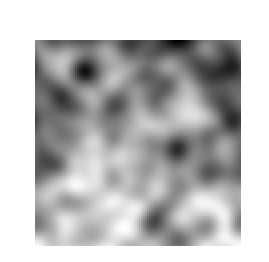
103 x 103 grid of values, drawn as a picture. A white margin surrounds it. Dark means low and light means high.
Neither half mirrors the other. The field is smooth, with broad soft blobs. The ninth with the lowest average is the top right. The field climbs toward the bottom. No regular stripes run through it. There are no lone odd cells.
